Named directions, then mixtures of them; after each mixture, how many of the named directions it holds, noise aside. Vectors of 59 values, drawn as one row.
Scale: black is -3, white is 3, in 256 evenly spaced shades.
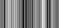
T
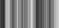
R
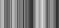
two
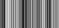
two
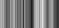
two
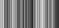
two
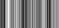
two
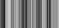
two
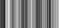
two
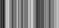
one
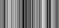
one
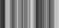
one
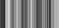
two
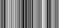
one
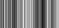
two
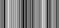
one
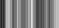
one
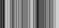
one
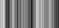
one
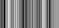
two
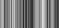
two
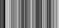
two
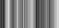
one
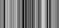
one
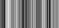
two
